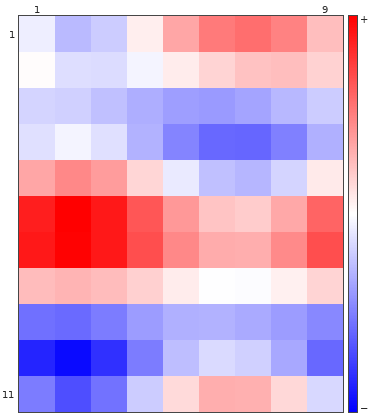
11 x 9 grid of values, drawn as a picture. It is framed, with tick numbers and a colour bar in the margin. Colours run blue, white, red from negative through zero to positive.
The middle left is the ninth with the highest average. Horizontal stripes repeat 2 times down the table. The ninth with the lowest average is the bottom left. No lone cell stands out from its neighbours. The top left is the calmest part. Overall the values sit about 50% of the way up the scale.
